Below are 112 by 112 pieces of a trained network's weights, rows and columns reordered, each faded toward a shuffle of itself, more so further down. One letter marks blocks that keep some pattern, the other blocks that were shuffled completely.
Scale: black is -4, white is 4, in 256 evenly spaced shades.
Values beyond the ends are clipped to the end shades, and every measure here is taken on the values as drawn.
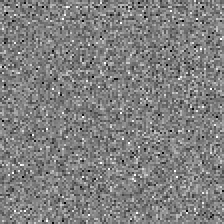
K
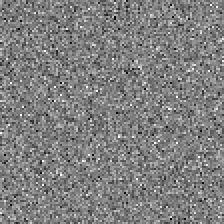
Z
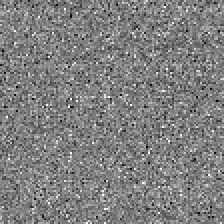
K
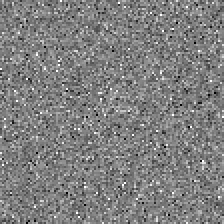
Z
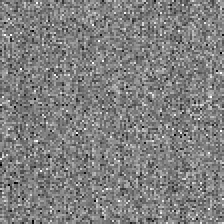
K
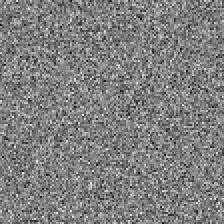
Z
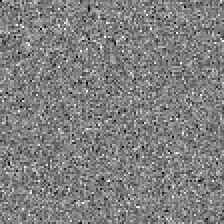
Z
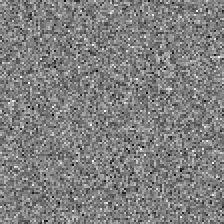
Z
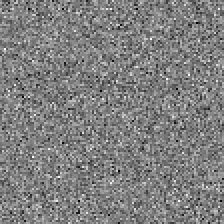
K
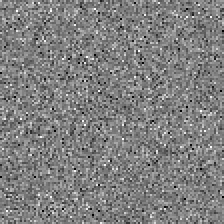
K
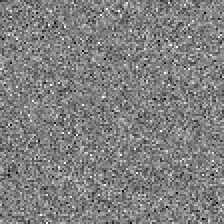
Z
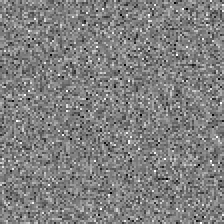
Z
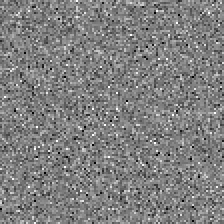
Z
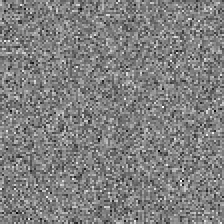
K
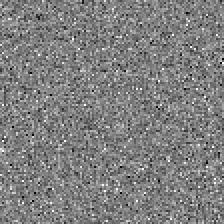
Z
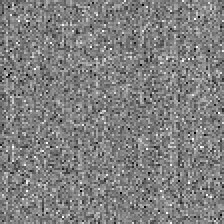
K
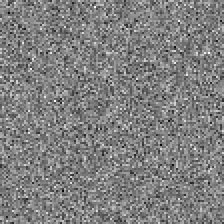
K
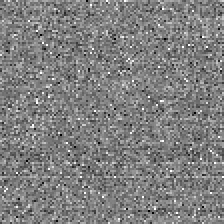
K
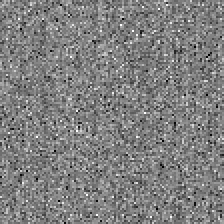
K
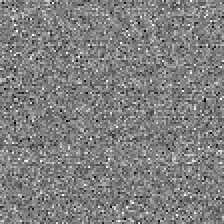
K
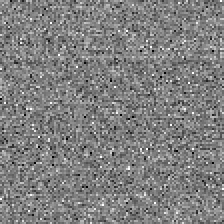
K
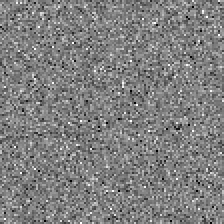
Z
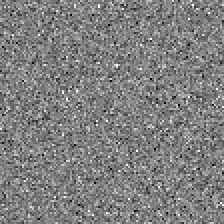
Z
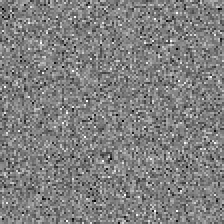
K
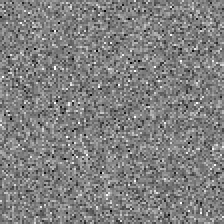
Z
